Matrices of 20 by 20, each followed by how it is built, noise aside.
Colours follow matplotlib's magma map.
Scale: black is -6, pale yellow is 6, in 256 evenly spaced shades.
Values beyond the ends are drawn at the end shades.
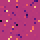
sparse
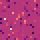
sparse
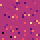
sparse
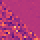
lower triangular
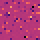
sparse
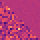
lower triangular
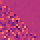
lower triangular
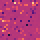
sparse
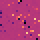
sparse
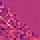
lower triangular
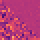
lower triangular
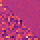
lower triangular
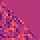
lower triangular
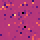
sparse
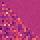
lower triangular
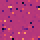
sparse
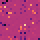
sparse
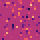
sparse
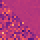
lower triangular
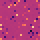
sparse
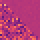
lower triangular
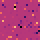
sparse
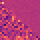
lower triangular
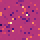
sparse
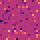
sparse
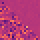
lower triangular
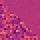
lower triangular
